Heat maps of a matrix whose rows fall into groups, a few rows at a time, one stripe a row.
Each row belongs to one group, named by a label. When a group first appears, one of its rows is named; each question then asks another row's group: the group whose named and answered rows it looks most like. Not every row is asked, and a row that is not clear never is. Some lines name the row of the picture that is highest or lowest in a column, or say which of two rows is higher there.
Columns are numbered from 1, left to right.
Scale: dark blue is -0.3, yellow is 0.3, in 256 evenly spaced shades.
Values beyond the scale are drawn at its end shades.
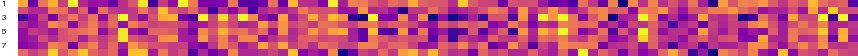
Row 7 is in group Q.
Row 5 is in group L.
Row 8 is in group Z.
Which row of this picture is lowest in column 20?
2
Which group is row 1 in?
Z
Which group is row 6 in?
L
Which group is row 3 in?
L
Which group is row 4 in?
Q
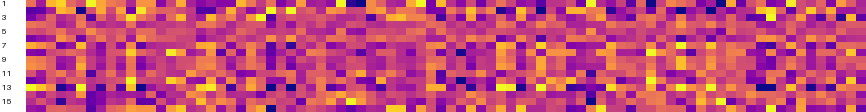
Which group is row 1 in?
Z
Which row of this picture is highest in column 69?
13
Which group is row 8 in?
L
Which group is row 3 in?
L
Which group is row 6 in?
Q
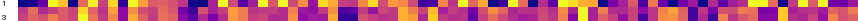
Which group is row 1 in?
Q
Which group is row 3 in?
Z
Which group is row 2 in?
Z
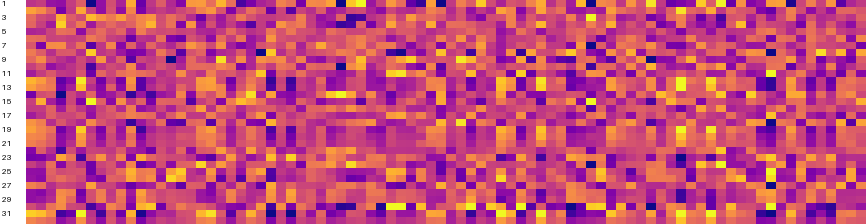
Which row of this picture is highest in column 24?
11
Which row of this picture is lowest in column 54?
9
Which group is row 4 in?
Z
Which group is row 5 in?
Q
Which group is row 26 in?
L
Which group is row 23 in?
Q
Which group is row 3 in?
Z
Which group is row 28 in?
Q
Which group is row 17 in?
L
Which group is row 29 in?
Q
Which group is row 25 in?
L
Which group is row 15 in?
Z
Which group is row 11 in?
L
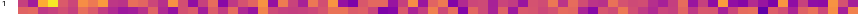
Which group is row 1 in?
Z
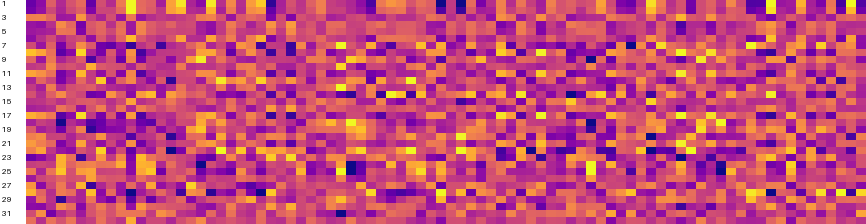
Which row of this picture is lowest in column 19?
28
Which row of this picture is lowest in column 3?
31
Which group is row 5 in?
Q
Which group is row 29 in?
Z
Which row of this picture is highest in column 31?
18
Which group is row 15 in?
L
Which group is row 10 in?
Z
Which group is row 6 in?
L
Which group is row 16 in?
Q
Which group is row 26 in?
Z
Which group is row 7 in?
Z
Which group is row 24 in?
Z
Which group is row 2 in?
L
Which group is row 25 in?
Z
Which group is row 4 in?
Q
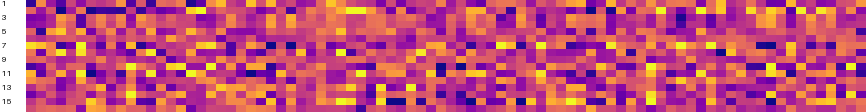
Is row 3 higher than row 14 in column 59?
No
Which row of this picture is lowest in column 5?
7
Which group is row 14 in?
L
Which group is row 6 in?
L
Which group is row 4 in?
Q
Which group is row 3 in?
Q
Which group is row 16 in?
Z
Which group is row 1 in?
Z
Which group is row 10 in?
L
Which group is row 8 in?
Z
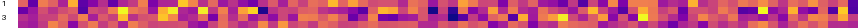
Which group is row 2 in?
L
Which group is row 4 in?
Q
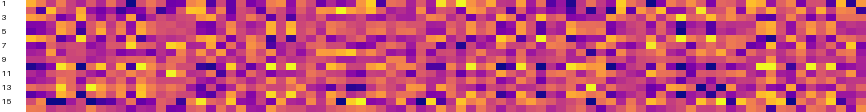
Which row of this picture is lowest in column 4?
15
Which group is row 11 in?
L
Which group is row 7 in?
L
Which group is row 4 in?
Q
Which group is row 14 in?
Q
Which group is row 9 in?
L
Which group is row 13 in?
Z
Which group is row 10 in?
Q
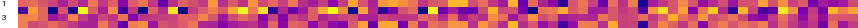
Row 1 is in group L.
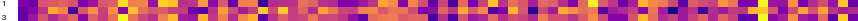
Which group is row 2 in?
Q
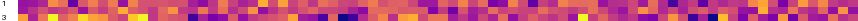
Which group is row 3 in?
Z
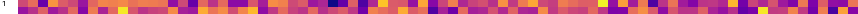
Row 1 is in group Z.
